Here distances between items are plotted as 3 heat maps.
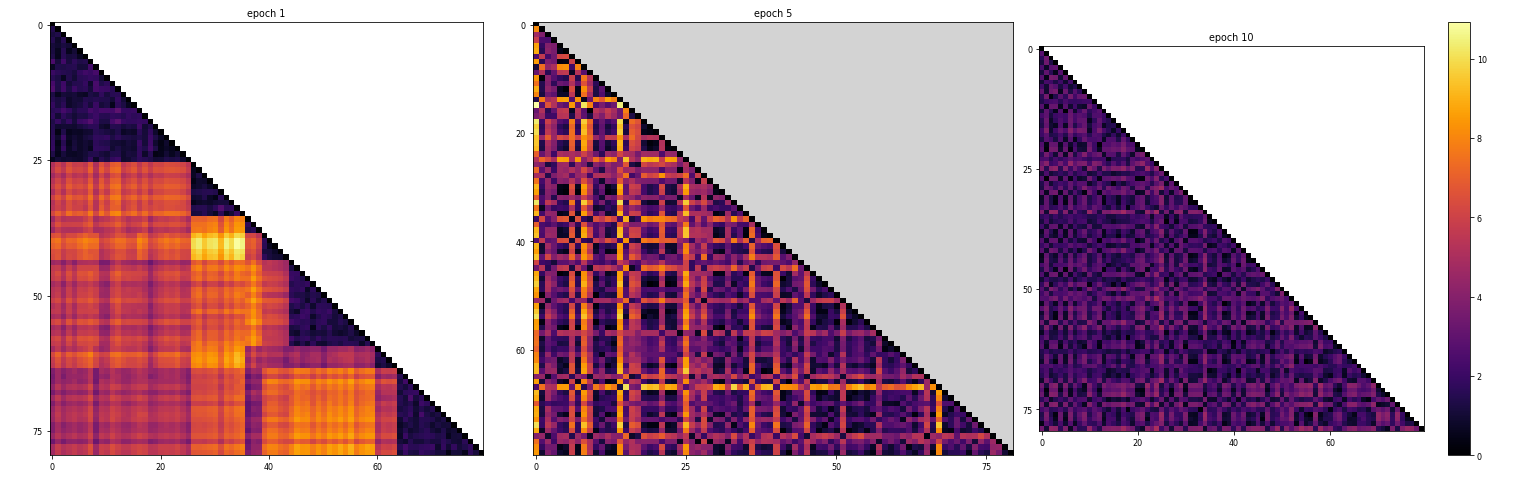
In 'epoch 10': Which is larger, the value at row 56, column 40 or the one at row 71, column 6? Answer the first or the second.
the first
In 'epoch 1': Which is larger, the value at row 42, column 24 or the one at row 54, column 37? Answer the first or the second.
the second
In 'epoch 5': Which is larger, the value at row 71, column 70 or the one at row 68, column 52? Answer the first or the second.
the first
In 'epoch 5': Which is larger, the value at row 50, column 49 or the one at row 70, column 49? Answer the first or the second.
the second
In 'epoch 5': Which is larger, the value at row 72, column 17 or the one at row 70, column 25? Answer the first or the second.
the second
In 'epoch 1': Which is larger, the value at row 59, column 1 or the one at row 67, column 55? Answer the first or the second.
the second
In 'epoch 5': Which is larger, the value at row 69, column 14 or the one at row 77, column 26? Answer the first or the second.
the first
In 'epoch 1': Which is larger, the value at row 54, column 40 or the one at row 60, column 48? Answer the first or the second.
the first
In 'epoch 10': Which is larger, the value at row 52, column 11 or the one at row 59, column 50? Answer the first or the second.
the second
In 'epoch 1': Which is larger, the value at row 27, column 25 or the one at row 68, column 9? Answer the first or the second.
the first
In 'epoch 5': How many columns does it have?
80
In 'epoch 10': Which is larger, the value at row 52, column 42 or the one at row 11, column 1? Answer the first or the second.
the first
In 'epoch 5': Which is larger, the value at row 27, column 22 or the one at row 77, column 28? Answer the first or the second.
the second
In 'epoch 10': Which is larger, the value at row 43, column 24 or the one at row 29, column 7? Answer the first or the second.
the first
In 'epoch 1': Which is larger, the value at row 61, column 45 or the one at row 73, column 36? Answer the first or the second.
the first
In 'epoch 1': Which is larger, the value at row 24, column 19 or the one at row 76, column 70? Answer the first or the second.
the second
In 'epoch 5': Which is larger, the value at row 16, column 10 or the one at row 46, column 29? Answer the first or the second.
the first
